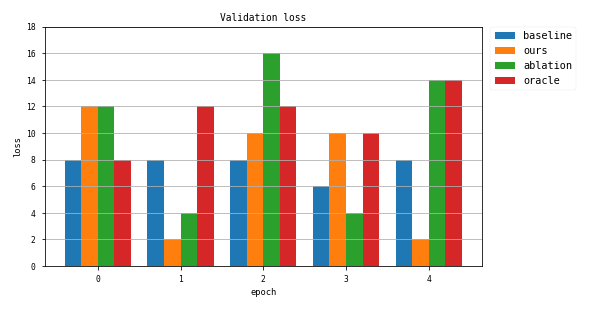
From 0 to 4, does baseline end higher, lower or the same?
the same
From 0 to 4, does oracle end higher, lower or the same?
higher
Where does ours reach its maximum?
0
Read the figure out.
Title: Validation loss
x-axis: epoch, ticks 0 1 2 3 4
y-axis: loss, ticks 0 2 4 6 8 10 12 14 16 18
Legend: baseline, ours, ablation, oracle
Values:
baseline: 8 8 8 6 8
ours: 12 2 10 10 2
ablation: 12 4 16 4 14
oracle: 8 12 12 10 14
